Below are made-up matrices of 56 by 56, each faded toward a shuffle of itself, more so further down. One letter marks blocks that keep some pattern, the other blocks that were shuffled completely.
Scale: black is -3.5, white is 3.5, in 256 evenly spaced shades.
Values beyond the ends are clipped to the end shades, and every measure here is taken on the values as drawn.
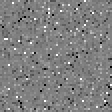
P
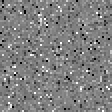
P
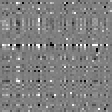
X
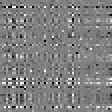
X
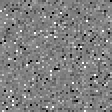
P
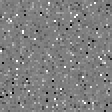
P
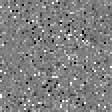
P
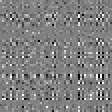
X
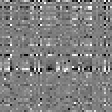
X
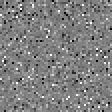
P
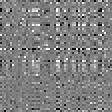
X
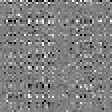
X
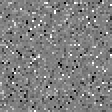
P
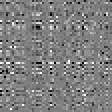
X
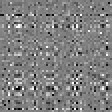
X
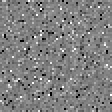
P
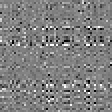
X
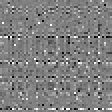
X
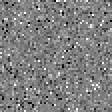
P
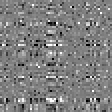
X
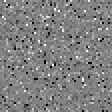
P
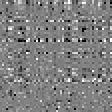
X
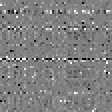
X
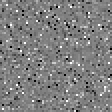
P
